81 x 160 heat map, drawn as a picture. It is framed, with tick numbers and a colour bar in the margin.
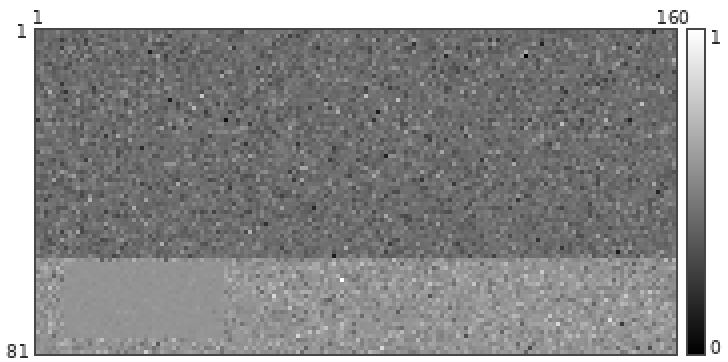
In the bottom left lies a patch that is calmer than the rest. The bottom part is higher, past a seam about 70% of the way down. The bottom left is the calmest part. There are no regular stripes.
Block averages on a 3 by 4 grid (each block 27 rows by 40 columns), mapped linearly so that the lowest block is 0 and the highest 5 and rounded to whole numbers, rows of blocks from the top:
0000 | 0000 | 5555
